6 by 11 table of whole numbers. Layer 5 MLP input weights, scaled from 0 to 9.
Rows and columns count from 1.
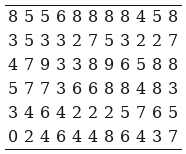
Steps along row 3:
up up down same up up down down up same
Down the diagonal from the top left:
8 5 9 3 2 4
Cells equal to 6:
8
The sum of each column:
23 30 34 25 25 35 40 36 26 32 38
